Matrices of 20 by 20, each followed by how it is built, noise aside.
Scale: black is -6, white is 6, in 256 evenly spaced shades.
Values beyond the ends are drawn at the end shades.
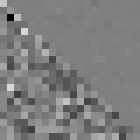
lower triangular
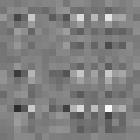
low rank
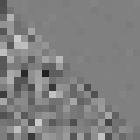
lower triangular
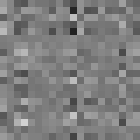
low rank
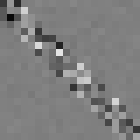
banded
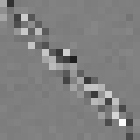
banded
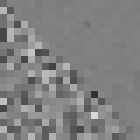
lower triangular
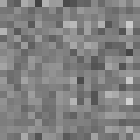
low rank
